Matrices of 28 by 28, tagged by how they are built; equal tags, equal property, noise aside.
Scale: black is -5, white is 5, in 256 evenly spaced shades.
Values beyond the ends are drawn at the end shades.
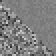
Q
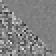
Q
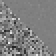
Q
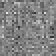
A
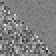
Q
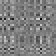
A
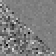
Q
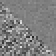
Q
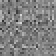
A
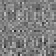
A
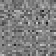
A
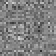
A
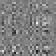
A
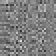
A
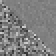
Q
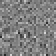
A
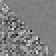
Q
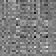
A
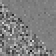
Q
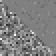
Q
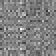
A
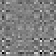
A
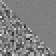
Q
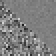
Q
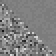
Q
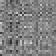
A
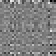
A
